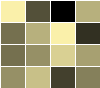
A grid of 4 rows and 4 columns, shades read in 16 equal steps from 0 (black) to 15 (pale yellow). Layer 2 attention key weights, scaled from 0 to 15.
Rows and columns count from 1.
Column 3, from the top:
0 15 13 4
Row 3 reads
7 9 13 10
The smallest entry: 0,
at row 1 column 3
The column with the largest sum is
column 1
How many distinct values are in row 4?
4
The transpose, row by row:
15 7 7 9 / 5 11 9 12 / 0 15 13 4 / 11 3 10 8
